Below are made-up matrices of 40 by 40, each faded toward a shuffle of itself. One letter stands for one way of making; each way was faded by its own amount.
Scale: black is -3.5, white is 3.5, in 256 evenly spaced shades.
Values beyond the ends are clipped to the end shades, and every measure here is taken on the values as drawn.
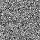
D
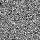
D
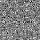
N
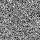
D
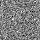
D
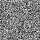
D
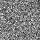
D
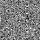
N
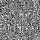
N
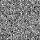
N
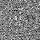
N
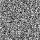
D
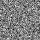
D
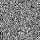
N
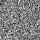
D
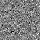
N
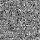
N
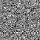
N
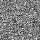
D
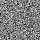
D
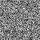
D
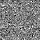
N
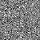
N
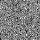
N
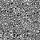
N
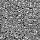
N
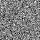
D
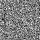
D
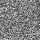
D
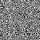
N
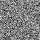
D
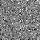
N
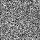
D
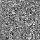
N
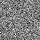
D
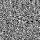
N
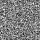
D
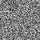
D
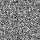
D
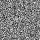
D
